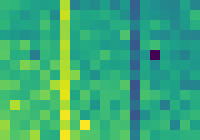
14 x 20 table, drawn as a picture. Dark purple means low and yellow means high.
Overall the values sit about 60% of the way up the scale. Columns 7 and 14 stand out from the rest. A few values lie far out on both sides of the bulk. The ninth with the highest average is the bottom left. The field climbs toward the bottom left.
